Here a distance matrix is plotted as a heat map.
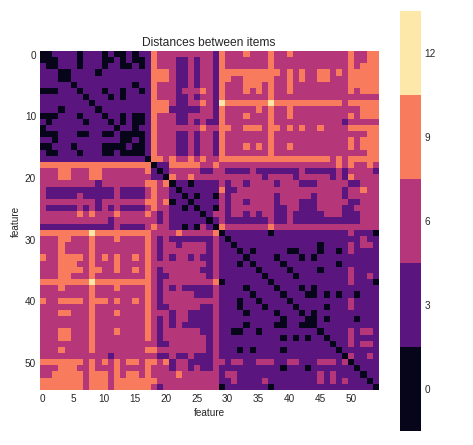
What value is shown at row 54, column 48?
3
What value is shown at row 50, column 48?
3
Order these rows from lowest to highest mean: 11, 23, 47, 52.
23, 11, 47, 52
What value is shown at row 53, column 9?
9
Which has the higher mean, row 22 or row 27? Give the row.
22
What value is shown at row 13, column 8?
3
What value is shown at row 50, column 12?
9
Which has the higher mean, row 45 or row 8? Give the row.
8
